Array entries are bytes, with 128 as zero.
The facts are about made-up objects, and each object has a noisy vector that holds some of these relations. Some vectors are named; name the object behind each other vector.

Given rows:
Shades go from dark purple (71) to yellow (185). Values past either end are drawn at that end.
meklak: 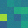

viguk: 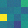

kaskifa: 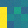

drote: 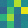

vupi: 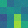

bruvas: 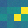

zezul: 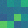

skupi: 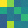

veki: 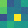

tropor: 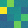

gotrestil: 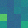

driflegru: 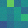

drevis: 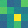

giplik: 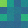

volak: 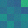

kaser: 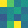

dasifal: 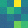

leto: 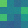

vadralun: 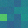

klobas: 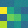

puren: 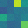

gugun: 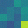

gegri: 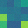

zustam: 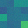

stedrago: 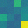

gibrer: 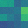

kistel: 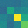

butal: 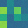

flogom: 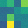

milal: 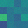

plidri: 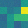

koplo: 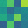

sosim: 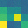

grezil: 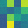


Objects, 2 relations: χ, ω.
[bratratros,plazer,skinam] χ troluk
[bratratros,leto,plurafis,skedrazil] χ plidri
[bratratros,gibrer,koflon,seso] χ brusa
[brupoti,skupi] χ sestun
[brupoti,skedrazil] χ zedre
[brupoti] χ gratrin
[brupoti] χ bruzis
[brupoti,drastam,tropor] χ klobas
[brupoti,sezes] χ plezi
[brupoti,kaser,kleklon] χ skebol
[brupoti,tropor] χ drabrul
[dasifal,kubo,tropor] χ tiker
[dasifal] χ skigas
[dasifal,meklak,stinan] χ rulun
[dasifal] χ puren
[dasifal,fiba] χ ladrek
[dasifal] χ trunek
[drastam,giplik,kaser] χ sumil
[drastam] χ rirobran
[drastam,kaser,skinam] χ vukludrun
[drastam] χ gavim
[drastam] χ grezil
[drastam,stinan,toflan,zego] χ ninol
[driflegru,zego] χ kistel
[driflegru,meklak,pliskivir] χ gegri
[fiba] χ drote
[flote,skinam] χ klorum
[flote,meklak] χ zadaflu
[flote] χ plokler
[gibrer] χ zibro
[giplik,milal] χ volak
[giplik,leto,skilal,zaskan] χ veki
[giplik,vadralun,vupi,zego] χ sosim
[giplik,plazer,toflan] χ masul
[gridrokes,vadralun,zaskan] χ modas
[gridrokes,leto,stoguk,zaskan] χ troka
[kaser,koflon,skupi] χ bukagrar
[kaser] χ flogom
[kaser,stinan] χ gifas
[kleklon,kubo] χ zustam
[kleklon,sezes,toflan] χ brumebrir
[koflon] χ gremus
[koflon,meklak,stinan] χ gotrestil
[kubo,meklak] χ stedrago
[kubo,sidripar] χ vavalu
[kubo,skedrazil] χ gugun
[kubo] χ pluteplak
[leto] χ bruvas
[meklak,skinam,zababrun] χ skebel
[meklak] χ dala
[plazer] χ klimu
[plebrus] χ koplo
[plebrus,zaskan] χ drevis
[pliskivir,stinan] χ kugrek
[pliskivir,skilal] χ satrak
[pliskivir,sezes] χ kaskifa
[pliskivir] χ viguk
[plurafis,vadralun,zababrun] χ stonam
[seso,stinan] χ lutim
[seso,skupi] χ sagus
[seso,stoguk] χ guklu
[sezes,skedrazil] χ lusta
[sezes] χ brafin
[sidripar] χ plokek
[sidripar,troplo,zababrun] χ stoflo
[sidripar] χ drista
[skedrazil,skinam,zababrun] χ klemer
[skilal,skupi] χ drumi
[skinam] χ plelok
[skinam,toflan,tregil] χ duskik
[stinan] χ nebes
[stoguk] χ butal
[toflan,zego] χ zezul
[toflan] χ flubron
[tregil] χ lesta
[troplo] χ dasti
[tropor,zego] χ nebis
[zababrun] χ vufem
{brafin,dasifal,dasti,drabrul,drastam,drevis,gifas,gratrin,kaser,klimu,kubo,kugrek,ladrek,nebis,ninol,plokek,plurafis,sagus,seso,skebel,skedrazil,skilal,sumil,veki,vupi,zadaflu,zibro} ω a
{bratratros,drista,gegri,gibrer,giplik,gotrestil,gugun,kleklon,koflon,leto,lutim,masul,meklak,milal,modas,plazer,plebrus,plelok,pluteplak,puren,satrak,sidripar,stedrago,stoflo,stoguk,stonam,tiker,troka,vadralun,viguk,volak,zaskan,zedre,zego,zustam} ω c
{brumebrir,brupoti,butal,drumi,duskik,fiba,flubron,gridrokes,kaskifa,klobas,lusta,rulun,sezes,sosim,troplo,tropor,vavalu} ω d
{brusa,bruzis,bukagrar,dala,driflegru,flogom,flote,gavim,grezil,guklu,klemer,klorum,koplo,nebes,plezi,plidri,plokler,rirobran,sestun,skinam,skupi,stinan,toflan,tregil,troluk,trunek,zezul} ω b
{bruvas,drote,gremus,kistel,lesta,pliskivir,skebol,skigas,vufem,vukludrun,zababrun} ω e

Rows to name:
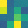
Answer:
skilal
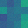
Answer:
zedre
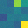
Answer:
tiker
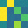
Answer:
sezes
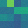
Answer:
stoguk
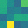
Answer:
sestun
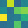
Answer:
pliskivir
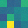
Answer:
bukagrar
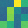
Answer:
ladrek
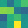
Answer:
gratrin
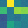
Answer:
flote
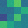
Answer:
lesta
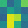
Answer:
sumil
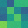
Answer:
ninol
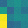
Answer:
brumebrir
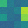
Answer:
bratratros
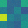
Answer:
satrak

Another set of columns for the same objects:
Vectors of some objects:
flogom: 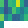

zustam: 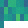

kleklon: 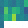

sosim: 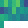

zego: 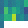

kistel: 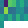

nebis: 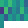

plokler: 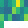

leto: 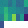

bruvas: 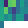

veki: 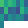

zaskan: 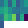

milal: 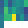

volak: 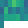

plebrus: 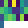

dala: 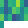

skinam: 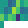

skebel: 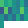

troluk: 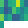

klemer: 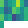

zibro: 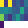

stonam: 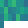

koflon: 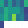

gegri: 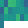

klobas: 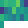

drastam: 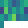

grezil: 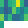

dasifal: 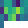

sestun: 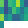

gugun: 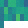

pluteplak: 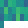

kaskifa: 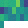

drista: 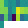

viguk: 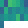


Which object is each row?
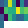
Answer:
ladrek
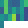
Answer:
vupi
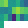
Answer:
vavalu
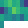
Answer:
rulun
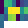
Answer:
fiba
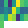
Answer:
tregil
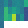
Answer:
giplik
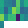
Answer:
stinan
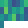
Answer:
skedrazil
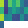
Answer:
guklu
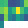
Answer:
sidripar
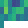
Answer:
kubo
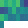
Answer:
drumi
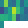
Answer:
tropor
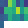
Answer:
puren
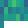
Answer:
masul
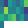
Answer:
pliskivir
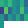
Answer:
zadaflu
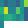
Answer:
zababrun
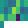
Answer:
driflegru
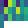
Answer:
skigas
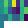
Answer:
drevis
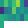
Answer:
flubron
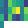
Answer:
trunek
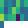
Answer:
skupi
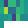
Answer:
vufem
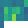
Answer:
meklak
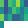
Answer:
nebes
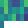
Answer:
plurafis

